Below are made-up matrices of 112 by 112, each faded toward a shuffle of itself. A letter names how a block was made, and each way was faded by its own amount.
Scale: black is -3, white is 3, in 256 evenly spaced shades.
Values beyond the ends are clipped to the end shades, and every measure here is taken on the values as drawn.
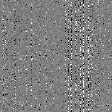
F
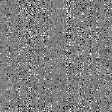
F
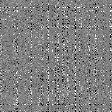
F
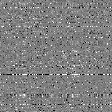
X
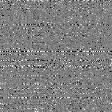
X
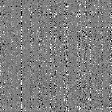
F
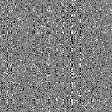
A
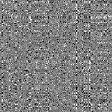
A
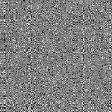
A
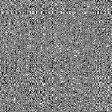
A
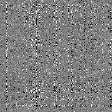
F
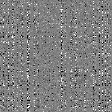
F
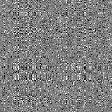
A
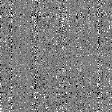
F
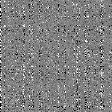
F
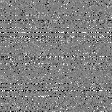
X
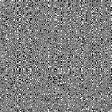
A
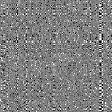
A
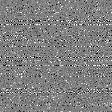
X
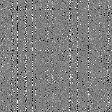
F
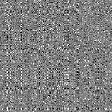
A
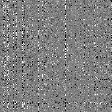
F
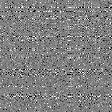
X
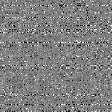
X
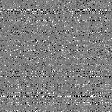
X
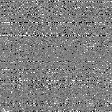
X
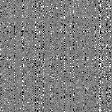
F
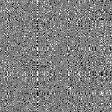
A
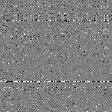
X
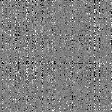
F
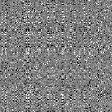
A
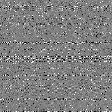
X
